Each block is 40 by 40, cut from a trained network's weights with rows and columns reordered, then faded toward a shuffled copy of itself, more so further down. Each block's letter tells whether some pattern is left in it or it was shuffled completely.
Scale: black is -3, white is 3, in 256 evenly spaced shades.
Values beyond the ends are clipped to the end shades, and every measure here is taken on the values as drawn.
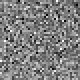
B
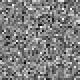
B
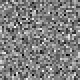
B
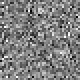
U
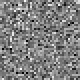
B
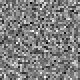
B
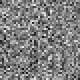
U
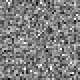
B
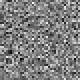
U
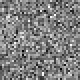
B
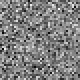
B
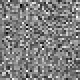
U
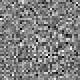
U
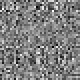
U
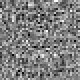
U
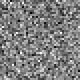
B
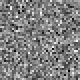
B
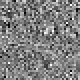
U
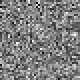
U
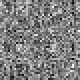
U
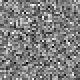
B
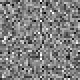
U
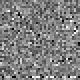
U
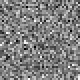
U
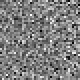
U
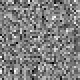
U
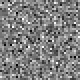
B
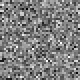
B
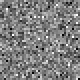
B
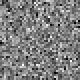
B
